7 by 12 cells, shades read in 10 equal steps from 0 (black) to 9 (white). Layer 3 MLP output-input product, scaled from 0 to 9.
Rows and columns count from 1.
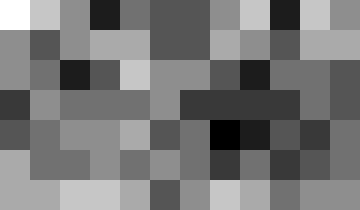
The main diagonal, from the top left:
9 3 1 4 6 5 5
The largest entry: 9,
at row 1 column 1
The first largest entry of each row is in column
1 4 5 2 5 1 3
